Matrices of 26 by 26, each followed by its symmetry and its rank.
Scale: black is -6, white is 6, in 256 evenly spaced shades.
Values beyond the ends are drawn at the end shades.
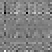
neither, rank three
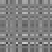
neither, rank one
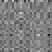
neither, rank three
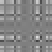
symmetric, rank one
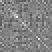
symmetric, rank five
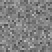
neither, full rank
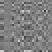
neither, rank three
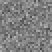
neither, full rank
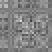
symmetric, rank three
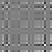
symmetric, rank one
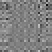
neither, rank three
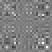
symmetric, rank three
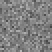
neither, full rank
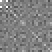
symmetric, rank five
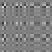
neither, rank one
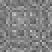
symmetric, rank three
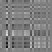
neither, rank one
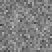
neither, full rank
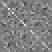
symmetric, rank five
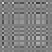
symmetric, rank one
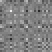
symmetric, rank three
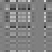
neither, rank one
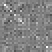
symmetric, rank five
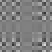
symmetric, rank one
